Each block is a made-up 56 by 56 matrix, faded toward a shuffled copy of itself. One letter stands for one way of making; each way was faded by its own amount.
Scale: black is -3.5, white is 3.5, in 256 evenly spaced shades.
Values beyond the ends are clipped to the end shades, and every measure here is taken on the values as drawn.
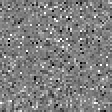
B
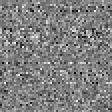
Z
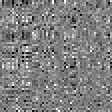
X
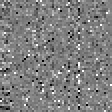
B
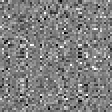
X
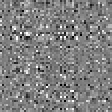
X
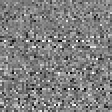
Z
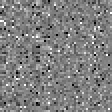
B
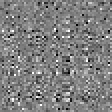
X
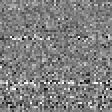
Z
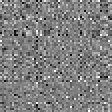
X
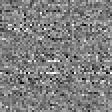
Z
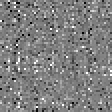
B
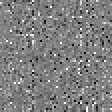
B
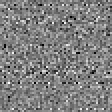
Z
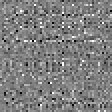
X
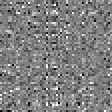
X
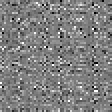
X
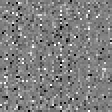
B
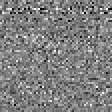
Z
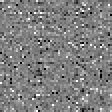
B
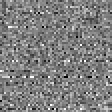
Z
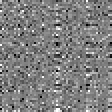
X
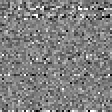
Z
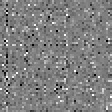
B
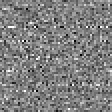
Z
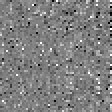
B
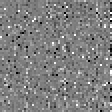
B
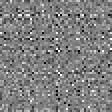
X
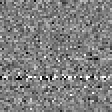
Z
